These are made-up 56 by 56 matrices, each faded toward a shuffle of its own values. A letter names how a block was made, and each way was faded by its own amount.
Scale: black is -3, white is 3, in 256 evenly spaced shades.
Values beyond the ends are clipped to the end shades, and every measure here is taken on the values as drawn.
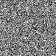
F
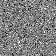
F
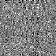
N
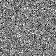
F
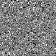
N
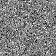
F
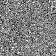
F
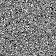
F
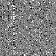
N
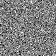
F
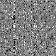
N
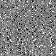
N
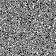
F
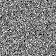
F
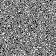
F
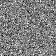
F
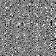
N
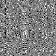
N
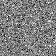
F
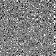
N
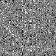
N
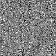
N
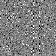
N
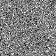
F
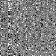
N
